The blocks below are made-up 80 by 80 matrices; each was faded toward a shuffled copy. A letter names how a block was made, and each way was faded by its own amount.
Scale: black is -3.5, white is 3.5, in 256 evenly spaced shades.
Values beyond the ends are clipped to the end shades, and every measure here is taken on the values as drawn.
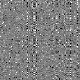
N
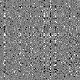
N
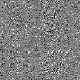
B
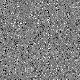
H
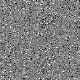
H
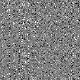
B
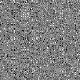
B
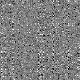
B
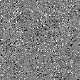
H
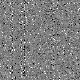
H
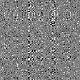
N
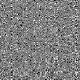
B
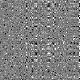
N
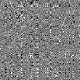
N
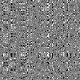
N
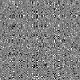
N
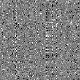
B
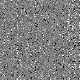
H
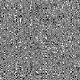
B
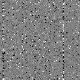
H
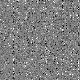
H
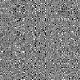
N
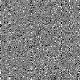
B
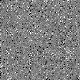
H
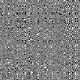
N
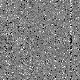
H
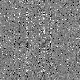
H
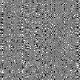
N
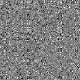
B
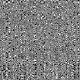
B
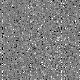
H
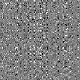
N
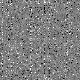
H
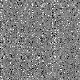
H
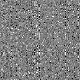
B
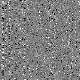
H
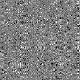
B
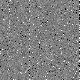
H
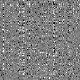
N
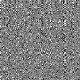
B
